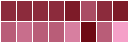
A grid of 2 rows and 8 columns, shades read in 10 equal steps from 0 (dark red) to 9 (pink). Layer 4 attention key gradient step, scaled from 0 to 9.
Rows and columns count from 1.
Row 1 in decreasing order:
4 2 2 2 2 2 1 1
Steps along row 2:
up down same up down up up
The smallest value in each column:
2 2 2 2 1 0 2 1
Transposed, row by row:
2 5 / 2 6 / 2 5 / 2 5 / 1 7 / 4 0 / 2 5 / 1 9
